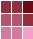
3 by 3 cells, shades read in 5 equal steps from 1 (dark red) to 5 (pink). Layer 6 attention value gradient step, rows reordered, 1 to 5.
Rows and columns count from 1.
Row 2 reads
3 3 2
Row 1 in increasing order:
1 2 2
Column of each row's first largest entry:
1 1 3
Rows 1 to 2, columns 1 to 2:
2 2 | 3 3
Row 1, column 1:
2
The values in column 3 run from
1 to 5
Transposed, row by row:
2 3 4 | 2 3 4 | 1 2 5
